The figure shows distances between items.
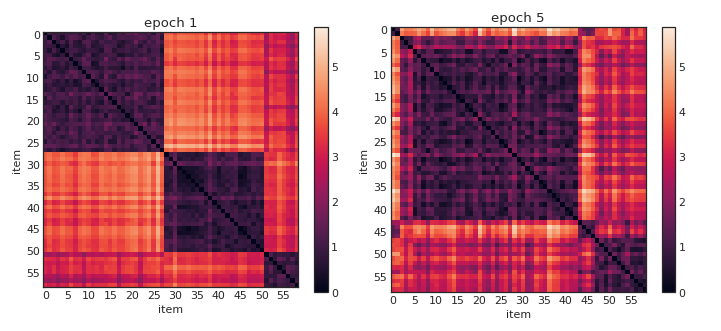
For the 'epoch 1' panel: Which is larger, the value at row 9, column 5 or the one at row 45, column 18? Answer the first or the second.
the second
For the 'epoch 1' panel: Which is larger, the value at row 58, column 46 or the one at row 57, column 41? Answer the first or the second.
the first
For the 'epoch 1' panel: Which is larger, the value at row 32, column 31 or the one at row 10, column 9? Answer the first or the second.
the second
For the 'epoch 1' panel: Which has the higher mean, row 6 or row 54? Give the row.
54
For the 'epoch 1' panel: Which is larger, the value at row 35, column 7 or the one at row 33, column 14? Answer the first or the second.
the second
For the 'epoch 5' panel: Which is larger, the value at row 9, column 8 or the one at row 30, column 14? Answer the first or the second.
the first
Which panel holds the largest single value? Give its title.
epoch 5
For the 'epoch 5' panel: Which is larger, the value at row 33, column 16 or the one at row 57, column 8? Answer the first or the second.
the second
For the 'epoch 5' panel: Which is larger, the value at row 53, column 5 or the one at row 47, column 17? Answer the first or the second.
the second
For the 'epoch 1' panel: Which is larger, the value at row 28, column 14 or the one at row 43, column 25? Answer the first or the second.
the first
